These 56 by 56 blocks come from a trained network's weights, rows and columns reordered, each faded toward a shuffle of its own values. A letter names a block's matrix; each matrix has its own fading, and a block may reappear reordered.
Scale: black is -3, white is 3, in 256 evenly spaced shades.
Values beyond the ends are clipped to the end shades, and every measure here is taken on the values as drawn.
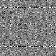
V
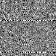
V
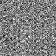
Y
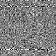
V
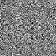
Y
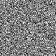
Y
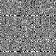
V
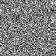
Y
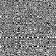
V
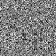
Y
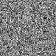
Y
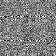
V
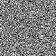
Y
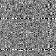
V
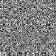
V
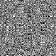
V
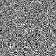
V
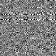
V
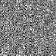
V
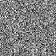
Y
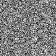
Y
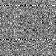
V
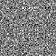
Y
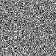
Y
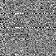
V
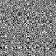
V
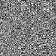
Y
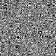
V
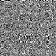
V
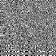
V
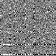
V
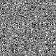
V
